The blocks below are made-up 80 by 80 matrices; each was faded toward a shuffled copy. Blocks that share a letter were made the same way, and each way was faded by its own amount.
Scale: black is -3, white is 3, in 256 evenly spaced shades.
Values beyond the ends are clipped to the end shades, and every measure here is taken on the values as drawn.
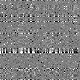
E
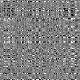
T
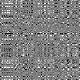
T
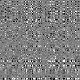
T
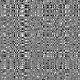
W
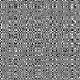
W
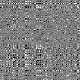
T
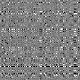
T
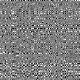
E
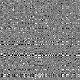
E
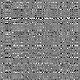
T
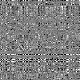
E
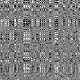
W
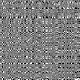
T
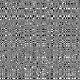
W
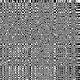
W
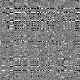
E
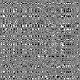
T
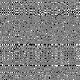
E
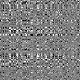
T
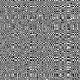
W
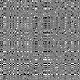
W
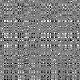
W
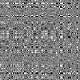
T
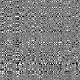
T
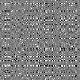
W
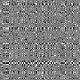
W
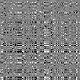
W
